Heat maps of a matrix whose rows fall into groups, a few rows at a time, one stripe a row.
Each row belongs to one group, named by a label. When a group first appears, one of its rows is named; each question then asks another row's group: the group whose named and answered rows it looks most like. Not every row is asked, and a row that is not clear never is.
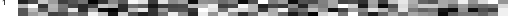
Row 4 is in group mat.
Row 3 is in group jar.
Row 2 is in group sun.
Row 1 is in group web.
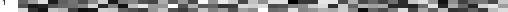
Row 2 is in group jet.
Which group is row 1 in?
mat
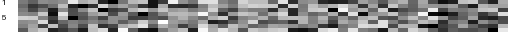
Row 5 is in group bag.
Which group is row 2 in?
sun
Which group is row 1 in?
jar
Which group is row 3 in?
jet
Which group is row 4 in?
mat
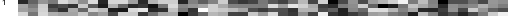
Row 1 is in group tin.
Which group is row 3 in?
jar
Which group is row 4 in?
tin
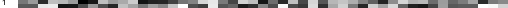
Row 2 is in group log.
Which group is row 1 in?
sun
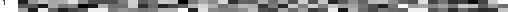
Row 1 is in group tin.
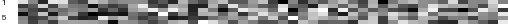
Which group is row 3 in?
jet
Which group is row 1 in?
sun
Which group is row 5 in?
sun
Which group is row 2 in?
web
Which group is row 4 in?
web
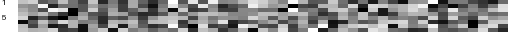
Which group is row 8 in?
log
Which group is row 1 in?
bag
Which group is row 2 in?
mat
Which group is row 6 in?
tin
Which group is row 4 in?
bag
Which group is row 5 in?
jet
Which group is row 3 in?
sun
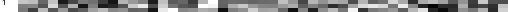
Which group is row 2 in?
jar
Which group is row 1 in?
log
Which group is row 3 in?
mat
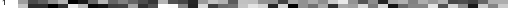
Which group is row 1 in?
sun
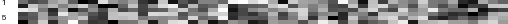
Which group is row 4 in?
tin
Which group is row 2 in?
tin
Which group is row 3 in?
bag
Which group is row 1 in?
sun
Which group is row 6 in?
web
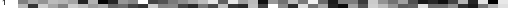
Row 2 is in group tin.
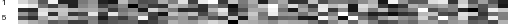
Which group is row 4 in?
bag
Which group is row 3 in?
tin
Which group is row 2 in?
bag
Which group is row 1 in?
log
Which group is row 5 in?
web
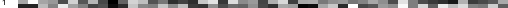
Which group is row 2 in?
web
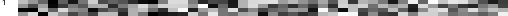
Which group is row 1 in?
bag
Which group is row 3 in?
web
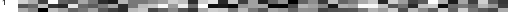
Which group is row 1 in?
log
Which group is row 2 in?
jet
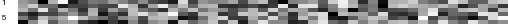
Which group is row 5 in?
tin
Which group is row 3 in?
bag
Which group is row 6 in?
web
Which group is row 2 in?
log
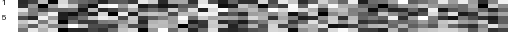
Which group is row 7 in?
tin
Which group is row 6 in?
log
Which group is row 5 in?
mat
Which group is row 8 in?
log
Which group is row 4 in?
log
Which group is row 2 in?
sun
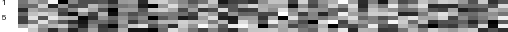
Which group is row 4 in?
log
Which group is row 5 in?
sun
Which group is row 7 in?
jar
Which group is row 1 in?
log
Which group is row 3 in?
tin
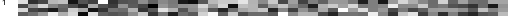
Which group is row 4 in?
jar
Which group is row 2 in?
mat
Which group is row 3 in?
jet
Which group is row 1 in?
sun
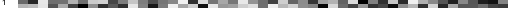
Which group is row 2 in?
bag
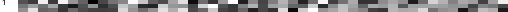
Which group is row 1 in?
web
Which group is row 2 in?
log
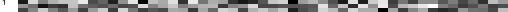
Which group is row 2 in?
jet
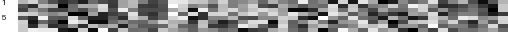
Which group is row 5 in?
web
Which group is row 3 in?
mat
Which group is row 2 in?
mat
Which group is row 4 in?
bag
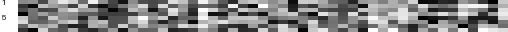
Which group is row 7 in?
log
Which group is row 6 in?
jar
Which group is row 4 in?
web
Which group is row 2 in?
web
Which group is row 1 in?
jar
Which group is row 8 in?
web
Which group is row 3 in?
jar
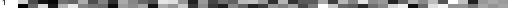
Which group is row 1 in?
jet
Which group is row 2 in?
web
